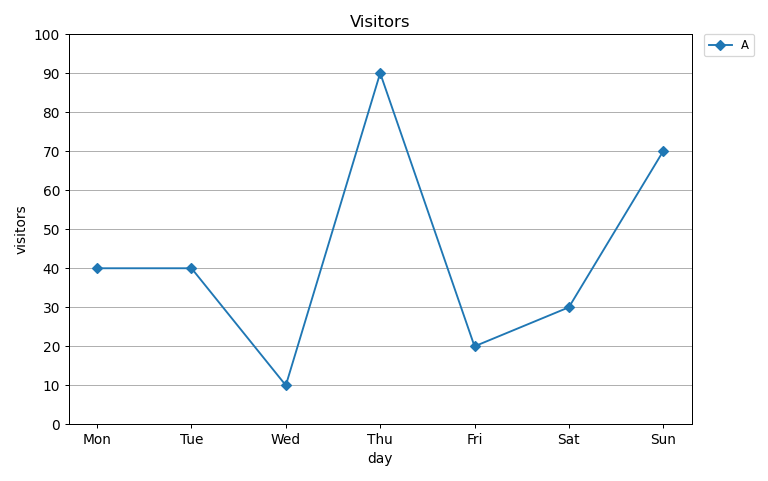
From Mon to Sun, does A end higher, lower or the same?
higher
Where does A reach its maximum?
Thu
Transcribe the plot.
Title: Visitors
x-axis: day, ticks Mon Tue Wed Thu Fri Sat Sun
y-axis: visitors, ticks 0 10 20 30 40 50 60 70 80 90 100
Legend: A
Values:
A: 40 40 10 90 20 30 70
